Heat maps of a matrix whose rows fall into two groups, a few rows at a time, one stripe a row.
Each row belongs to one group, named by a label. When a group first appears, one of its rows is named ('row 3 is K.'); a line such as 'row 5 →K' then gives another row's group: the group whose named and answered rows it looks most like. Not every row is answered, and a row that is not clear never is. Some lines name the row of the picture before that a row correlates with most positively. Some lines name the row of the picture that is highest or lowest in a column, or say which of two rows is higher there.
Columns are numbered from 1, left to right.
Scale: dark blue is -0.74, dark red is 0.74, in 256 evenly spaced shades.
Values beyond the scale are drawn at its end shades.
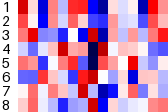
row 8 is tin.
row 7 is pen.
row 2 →pen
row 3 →tin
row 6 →tin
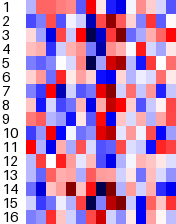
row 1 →pen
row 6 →pen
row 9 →tin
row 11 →pen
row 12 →pen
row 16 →tin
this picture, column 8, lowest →14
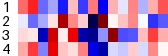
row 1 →tin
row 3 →pen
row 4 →pen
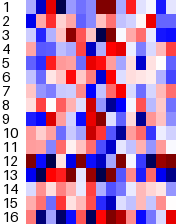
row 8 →pen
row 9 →tin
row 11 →pen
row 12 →pen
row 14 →pen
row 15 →pen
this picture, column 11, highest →1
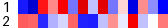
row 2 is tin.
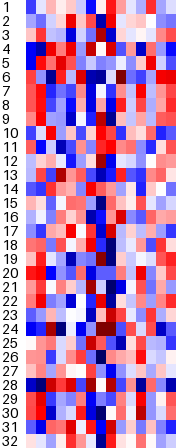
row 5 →pen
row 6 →pen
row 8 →tin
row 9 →tin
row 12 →tin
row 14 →tin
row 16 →pen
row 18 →pen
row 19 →tin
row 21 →pen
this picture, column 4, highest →13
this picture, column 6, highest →6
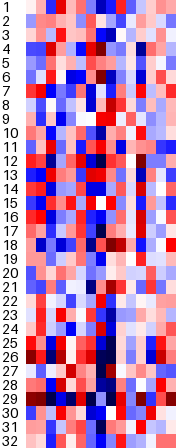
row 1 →pen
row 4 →tin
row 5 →tin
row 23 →pen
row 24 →tin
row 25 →pen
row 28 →pen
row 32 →pen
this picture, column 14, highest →26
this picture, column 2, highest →29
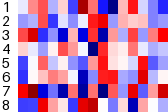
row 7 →tin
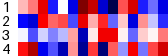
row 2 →tin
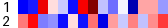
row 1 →tin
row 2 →tin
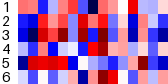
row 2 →tin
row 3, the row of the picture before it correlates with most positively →1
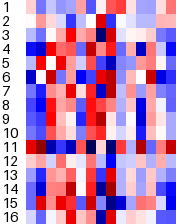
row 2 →tin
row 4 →tin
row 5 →pen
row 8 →tin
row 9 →tin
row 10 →tin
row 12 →pen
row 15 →pen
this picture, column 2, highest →11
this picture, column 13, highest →6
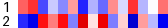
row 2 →tin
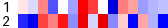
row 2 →tin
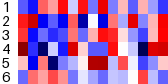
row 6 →pen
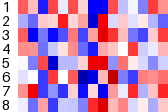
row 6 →pen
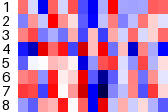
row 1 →pen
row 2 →pen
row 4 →tin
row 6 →pen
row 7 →pen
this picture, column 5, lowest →3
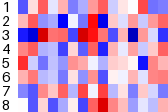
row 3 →tin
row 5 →pen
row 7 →tin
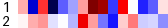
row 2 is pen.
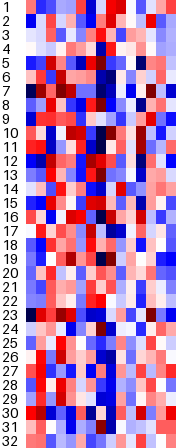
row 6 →pen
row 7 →pen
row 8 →tin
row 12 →tin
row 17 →pen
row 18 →tin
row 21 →tin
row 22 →tin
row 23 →pen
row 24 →tin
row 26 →pen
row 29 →pen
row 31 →tin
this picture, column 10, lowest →17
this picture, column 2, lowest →12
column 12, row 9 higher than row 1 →Yes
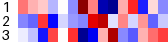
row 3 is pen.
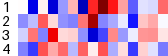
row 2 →tin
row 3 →pen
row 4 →tin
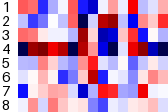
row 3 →pen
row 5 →tin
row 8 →pen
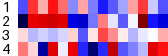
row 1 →pen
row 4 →pen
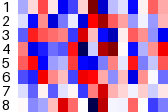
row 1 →tin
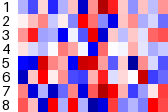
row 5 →tin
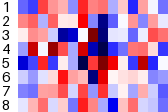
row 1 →tin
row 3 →tin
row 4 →pen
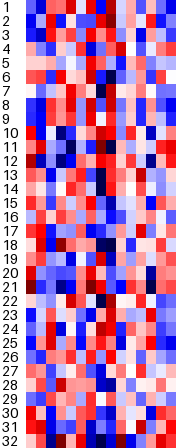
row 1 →tin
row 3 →tin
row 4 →pen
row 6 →pen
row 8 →tin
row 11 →tin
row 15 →pen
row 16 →pen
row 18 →pen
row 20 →pen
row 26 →tin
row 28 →pen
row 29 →tin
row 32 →pen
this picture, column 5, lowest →11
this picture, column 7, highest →21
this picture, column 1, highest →21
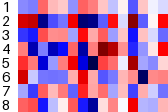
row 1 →tin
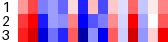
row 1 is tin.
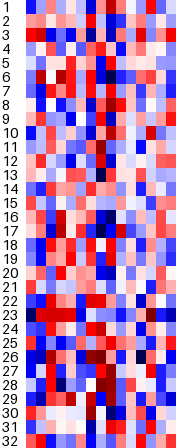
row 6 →pen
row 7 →tin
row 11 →tin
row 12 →tin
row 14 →tin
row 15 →pen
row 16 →pen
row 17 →pen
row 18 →tin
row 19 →tin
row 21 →pen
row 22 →tin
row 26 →tin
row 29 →tin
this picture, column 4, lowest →28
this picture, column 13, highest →23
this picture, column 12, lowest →26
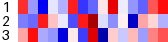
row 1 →pen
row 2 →tin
